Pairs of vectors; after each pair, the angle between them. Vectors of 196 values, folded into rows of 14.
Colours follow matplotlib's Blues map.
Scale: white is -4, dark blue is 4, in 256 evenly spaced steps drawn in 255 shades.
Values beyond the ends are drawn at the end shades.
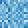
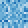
nearly opposite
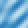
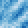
nearly opposite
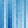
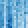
nearly parallel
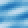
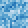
partly aligned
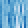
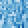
partly opposed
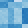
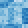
nearly parallel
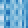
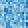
partly aligned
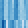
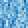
partly aligned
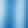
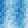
nearly opposite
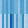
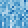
partly opposed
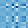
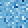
partly aligned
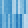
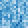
partly aligned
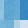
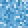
orthogonal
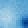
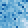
partly opposed
